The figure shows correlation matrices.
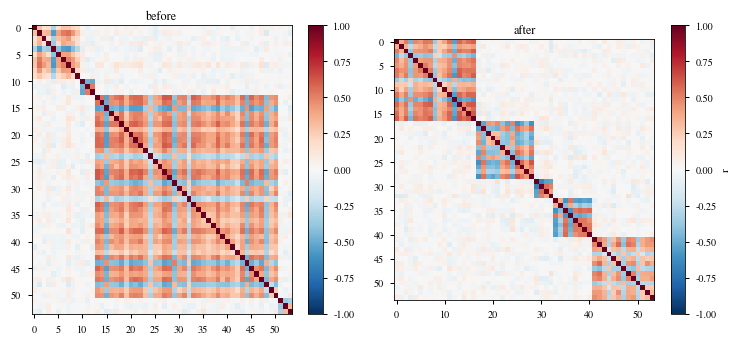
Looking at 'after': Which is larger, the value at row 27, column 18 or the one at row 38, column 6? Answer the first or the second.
the first
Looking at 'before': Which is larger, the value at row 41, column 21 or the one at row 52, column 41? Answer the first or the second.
the first
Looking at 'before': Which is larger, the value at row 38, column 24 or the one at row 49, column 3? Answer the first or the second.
the second
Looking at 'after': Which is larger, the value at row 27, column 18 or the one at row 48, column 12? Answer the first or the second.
the first
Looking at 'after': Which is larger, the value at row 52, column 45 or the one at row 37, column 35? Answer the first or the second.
the second
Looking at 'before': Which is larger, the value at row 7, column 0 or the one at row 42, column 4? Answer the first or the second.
the first
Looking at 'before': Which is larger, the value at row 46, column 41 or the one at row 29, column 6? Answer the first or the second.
the first
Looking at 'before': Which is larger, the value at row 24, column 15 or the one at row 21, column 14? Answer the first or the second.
the second
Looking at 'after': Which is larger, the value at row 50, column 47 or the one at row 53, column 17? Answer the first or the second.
the first
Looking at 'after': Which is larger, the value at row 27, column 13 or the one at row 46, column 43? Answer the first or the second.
the second
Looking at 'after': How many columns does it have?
54
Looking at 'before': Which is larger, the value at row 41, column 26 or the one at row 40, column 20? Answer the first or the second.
the second
